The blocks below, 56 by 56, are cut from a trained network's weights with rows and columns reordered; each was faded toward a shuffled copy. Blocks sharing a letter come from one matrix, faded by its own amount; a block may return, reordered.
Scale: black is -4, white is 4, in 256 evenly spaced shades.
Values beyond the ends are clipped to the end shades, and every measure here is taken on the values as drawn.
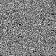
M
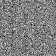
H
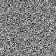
M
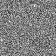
M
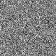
M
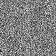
H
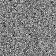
H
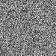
M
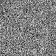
H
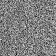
H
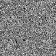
M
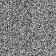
H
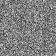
H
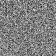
H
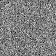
H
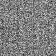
H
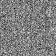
H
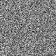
M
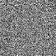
M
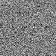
M
